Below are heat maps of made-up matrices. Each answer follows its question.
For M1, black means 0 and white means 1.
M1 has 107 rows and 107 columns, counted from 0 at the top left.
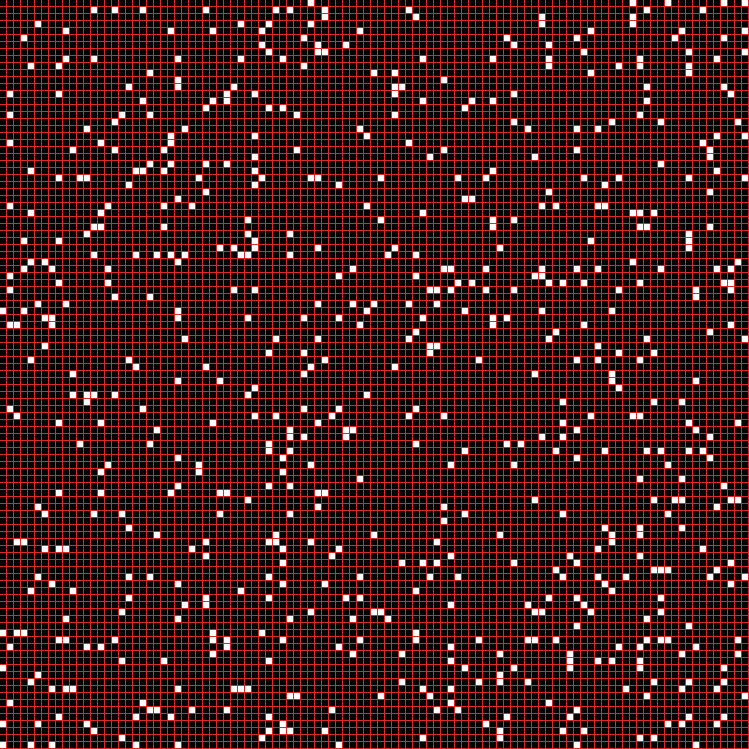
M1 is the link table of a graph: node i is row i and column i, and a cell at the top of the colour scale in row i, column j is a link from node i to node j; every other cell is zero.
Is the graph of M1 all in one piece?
yes
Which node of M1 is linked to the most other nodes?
node 91
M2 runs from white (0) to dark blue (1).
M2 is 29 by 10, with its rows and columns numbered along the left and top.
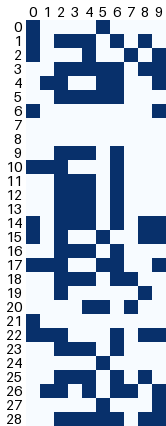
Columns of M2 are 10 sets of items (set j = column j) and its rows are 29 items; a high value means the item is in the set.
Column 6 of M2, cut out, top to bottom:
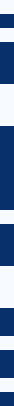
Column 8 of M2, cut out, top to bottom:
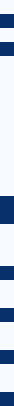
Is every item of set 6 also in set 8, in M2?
no
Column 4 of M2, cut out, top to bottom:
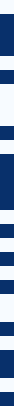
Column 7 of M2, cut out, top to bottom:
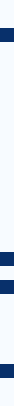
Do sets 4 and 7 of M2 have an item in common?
yes
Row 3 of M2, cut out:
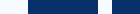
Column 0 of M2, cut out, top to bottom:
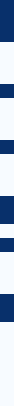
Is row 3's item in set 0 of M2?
no
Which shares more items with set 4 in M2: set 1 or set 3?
set 3
